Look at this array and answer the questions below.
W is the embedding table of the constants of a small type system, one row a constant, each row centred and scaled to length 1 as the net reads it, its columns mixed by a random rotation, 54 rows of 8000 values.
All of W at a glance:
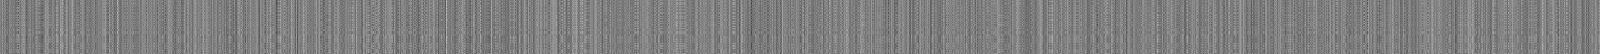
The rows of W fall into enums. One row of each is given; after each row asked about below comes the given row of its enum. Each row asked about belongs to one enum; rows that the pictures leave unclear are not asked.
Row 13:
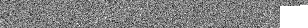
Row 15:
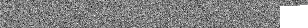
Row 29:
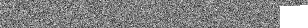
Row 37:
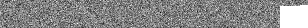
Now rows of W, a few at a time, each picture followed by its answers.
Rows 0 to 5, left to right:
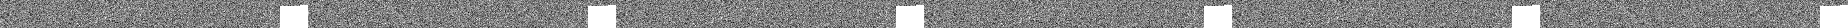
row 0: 13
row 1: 37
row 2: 13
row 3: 13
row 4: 13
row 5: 37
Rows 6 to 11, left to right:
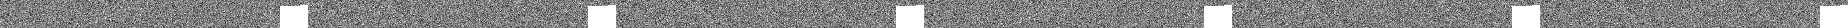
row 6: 13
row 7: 29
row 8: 37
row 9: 13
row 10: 29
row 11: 37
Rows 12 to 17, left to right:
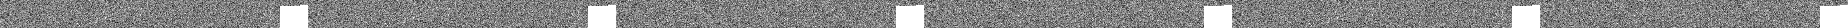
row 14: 37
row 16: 13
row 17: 15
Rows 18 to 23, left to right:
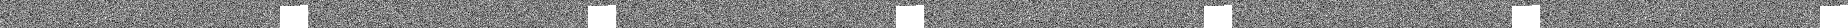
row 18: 13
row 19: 37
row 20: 37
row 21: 13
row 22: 15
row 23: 13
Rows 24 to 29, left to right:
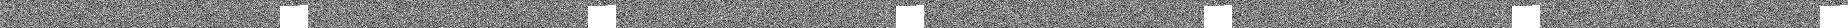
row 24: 15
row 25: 15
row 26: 13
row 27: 37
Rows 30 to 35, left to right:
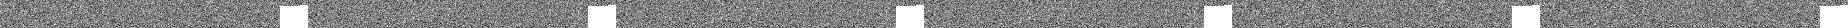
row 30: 29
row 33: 13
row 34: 29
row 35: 29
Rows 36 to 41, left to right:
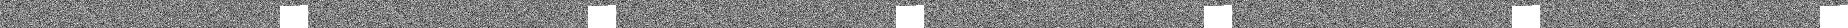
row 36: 37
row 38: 37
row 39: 15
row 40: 37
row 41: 15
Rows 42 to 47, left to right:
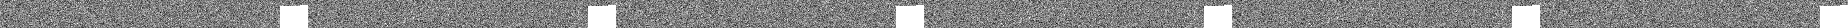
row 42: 37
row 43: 13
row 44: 29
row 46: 13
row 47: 29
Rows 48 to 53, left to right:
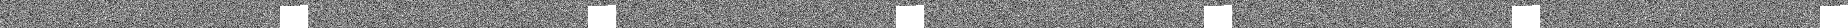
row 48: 13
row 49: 15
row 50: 37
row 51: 15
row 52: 37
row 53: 13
